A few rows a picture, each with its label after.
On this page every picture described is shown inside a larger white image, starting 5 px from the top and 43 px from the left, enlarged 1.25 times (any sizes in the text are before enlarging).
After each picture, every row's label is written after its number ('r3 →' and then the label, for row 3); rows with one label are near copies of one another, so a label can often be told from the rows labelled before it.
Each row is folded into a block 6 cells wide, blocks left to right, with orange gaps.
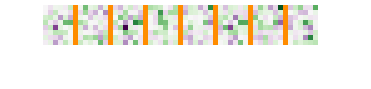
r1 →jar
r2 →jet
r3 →jar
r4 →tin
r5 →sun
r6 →jar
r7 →sun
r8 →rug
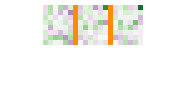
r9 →jet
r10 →sun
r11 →sun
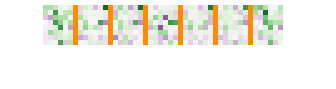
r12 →tin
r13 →sun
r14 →sun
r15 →jar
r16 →sun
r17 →sun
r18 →tin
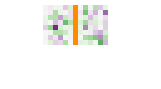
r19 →jar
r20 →jet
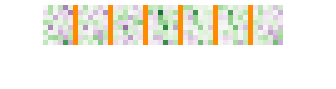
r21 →jet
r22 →jet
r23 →jar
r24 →tin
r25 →tin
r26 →tin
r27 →jet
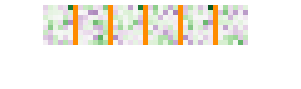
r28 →sun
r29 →rug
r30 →sun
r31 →jet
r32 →sun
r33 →jet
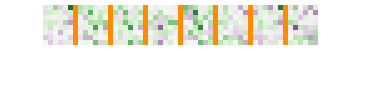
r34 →sun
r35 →tin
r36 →tin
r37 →jar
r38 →tin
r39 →jet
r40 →sun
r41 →jet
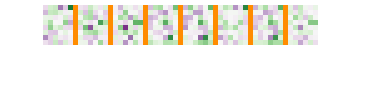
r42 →sun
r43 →jar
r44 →jar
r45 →rug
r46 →rug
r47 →sun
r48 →rug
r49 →jar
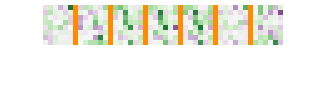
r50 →sun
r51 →rug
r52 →tin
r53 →tin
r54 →tin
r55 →sun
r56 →jet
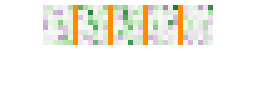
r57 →rug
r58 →tin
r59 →tin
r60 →sun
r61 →sun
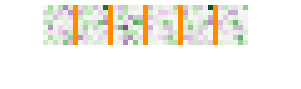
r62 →jet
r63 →sun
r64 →jar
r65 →rug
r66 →sun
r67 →rug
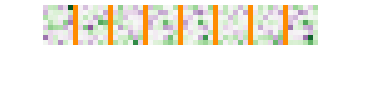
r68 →sun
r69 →jar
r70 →jet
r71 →rug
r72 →rug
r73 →jet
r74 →jet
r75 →rug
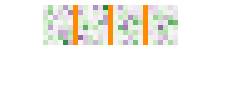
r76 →jet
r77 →sun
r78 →jar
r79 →jar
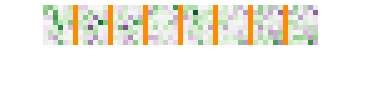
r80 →tin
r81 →jar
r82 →jar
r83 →sun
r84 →tin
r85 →jet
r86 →jet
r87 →jet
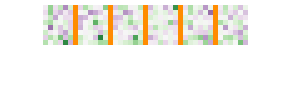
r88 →jet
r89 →rug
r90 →rug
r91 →sun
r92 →jet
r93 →jet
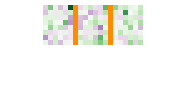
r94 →sun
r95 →rug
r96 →tin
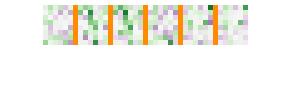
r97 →jet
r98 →tin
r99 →tin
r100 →jet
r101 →sun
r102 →sun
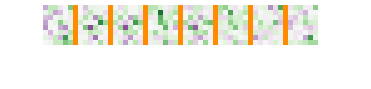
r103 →rug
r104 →jar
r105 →jar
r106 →tin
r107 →jar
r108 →tin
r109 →sun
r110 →rug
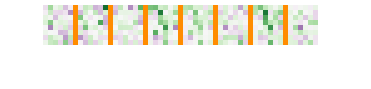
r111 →jet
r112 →sun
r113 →sun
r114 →tin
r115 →tin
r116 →jet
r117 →tin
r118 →jar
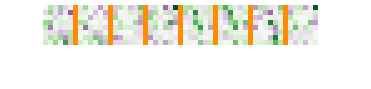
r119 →jet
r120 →jet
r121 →sun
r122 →sun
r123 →tin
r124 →tin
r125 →rug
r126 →sun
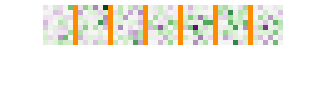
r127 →rug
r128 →sun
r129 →jet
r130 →jar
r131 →jar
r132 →tin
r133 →jar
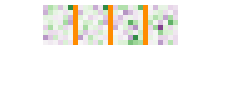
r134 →sun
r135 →sun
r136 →rug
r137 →jar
